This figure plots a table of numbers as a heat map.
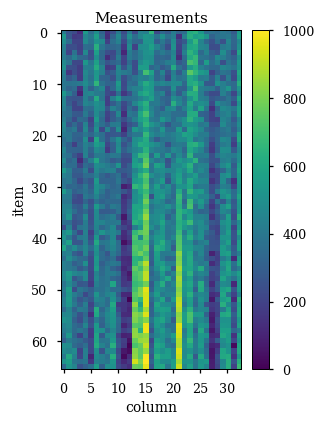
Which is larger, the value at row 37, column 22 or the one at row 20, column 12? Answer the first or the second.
the first
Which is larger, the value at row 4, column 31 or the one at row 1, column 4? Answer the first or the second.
the second
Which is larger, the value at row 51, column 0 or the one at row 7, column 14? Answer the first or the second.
the second
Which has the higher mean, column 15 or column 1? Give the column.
15
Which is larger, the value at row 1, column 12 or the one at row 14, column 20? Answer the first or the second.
the second
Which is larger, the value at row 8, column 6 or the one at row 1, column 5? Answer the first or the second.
the first
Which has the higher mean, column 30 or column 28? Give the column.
30
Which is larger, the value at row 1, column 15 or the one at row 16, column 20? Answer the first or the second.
the first
